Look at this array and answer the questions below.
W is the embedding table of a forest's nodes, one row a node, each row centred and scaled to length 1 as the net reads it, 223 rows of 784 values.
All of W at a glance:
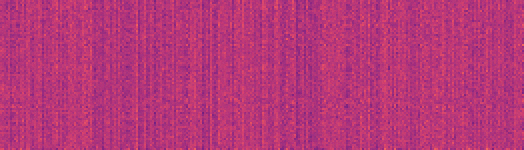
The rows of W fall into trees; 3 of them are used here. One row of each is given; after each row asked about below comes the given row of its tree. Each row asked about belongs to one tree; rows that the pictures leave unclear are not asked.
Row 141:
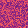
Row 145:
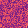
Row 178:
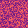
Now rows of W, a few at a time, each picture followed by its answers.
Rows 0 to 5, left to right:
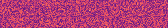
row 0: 178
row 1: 145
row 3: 145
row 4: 178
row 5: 145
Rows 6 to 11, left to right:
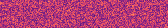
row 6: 145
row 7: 145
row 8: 141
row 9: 145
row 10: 145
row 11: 145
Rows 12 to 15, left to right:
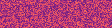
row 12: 145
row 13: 145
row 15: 178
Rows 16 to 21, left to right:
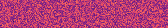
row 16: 141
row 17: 178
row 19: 145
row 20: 178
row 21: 178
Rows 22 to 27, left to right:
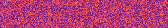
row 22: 141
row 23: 145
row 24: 145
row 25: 178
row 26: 178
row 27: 145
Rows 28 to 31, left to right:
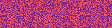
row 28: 145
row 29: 178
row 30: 141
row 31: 145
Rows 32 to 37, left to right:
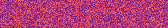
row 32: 141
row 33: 178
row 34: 145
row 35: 141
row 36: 178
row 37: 178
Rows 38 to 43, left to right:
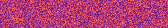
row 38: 178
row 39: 178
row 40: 141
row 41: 178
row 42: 141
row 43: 145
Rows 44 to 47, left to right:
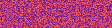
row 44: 145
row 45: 178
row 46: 145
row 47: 145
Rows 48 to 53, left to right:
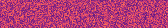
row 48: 141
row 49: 145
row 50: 141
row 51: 145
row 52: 178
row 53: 178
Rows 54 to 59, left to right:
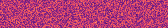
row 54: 178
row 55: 178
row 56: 145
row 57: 141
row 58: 141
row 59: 141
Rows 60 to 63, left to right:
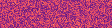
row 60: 141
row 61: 145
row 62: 145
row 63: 141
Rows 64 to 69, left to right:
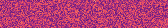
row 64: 145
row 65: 145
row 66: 178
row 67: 178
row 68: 178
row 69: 145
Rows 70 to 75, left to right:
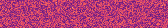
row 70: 145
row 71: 145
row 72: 141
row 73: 145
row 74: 141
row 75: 145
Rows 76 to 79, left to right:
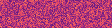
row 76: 145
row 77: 141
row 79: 141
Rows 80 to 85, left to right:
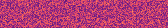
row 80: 141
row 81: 141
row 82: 145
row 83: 145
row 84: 141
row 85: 141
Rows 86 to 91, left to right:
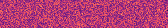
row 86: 178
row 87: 178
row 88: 145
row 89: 145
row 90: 141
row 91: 178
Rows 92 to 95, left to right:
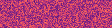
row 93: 141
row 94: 145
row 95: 178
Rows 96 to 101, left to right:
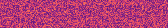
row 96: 145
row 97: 178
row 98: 145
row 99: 145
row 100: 145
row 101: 145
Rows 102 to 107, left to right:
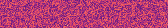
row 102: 145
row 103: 141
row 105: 141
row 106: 145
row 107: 145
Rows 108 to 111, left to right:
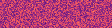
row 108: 178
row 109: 178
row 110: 145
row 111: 145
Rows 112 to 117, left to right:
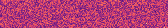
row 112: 141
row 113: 141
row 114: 178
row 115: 145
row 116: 145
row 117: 145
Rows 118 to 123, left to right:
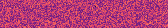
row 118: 141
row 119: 145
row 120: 141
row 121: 178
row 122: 141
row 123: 141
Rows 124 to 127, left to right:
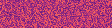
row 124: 145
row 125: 178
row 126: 145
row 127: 141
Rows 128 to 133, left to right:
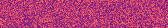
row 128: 141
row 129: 178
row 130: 178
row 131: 141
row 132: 141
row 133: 178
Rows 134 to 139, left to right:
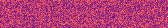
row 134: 141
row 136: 141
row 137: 141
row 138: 145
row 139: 141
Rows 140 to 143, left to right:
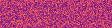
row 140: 145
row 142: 141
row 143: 141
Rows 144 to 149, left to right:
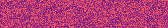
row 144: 141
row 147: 178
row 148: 178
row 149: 141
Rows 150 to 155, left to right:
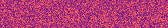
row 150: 178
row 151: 145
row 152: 178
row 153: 178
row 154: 145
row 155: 178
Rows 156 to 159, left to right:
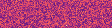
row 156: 141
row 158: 141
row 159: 141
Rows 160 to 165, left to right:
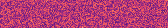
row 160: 141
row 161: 141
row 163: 145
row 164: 178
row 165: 141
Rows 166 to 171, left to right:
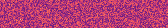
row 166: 141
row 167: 178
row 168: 145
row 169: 145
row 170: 145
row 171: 178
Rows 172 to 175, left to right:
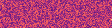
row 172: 145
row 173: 141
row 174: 178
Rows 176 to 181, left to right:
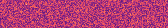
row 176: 178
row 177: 145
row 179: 141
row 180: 145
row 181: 145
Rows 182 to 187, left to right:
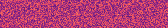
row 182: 141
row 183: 145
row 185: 145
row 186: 145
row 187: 178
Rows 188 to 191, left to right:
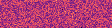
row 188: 145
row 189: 141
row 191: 178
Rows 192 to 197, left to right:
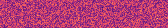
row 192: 145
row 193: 141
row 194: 141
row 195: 145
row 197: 178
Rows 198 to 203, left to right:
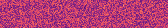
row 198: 145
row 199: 141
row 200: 178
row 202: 141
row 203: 178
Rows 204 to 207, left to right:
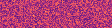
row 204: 145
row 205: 141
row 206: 145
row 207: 178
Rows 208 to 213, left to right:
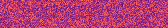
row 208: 178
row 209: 145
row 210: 145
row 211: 145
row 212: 141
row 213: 178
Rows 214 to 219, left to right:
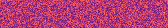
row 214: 141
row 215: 145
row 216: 145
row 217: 141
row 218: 178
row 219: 145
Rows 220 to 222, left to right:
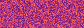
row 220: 145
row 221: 141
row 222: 141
